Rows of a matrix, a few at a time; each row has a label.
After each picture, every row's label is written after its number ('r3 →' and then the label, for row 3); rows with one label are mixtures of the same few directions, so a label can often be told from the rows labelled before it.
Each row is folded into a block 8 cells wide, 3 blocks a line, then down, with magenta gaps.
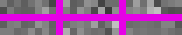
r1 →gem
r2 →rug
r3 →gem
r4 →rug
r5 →gem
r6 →rug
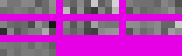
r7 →rug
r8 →gem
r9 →gem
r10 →gem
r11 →gem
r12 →rug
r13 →gem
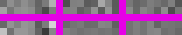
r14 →gem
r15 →rug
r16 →rug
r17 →gem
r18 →rug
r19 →gem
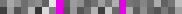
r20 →rug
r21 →rug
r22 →gem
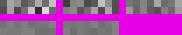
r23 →rug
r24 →rug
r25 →gem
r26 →gem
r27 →gem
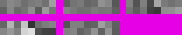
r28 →rug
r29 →rug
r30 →gem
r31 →gem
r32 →rug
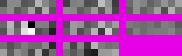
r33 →rug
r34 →rug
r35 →rug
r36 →gem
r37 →rug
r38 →gem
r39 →rug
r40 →gem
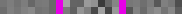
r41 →gem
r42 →rug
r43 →gem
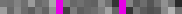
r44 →gem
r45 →gem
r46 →gem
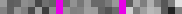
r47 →rug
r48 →gem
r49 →gem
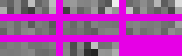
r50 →gem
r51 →rug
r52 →gem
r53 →gem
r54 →gem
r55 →rug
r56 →gem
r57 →gem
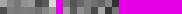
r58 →rug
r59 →rug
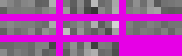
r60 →rug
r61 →gem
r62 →gem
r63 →rug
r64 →gem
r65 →rug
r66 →rug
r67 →gem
